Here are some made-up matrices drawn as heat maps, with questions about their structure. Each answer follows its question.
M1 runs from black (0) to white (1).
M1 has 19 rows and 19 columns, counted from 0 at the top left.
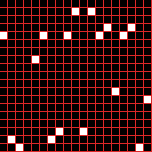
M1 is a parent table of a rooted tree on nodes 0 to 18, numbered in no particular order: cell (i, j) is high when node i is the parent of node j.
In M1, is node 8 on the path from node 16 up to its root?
no
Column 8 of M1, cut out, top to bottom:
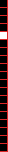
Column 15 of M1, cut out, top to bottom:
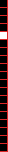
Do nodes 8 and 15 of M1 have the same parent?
yes
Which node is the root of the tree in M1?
3
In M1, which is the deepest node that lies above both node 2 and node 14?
18
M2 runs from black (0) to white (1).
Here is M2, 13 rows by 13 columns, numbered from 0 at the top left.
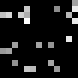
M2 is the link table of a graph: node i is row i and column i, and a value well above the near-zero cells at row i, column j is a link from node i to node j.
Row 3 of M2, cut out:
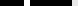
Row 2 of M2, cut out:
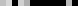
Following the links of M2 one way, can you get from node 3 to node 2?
no
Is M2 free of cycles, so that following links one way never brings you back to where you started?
yes
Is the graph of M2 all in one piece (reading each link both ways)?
yes
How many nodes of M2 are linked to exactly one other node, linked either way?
1
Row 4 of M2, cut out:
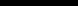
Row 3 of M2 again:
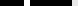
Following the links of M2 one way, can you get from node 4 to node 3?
no
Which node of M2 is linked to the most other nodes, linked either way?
node 2
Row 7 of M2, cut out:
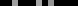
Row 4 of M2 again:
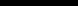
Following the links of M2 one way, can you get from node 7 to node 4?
yes
